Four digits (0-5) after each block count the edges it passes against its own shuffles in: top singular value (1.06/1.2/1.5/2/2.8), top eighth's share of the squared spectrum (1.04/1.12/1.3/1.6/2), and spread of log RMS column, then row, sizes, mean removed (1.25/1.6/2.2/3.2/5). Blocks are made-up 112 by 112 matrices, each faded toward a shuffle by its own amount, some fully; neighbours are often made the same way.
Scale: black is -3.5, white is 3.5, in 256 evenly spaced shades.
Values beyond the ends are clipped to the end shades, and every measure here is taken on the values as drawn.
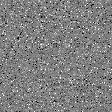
3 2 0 1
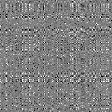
5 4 3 3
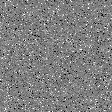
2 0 0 0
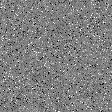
0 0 0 0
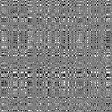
5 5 4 4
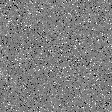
0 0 0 0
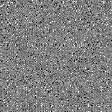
4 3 1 2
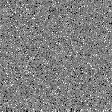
3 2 1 0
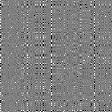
5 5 4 3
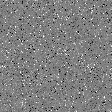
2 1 0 0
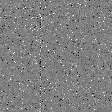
3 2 1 0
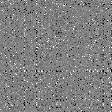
4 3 2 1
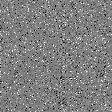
3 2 1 0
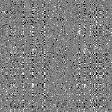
5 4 3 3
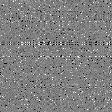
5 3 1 2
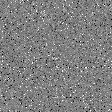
1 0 0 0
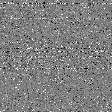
2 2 0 2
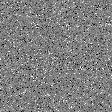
0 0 0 1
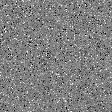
0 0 0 0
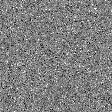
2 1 0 0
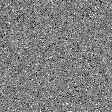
0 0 0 0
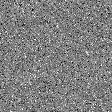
0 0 0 0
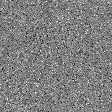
0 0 0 0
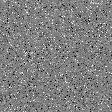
0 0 0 0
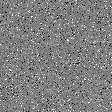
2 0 0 0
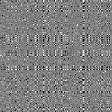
5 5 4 4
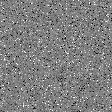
2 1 0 0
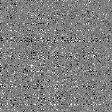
2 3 3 3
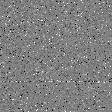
2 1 0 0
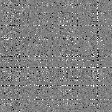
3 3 3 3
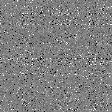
2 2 2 2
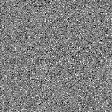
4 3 1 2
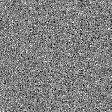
3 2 1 0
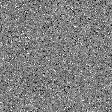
2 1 0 0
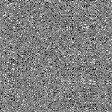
4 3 2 2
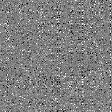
4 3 3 1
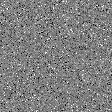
1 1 0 0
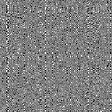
5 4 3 3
